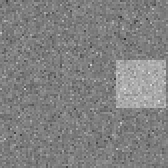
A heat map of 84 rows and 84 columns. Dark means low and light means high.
An odd patch, higher than its surroundings, sits in the middle right. No regular stripes run through it. The middle right is the ninth with the highest average.
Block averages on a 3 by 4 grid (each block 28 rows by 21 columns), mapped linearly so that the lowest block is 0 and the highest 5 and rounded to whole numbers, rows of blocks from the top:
0000 | 0015 | 0000
